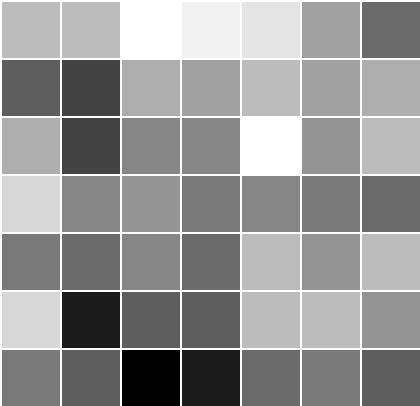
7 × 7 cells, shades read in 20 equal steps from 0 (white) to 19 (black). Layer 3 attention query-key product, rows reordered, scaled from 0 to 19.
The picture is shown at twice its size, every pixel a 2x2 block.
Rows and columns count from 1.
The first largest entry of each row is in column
7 2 2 7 2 2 3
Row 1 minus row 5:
-5 -6 -9 -10 -3 -1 6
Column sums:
49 82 63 67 37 55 58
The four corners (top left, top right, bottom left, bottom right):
5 11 10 12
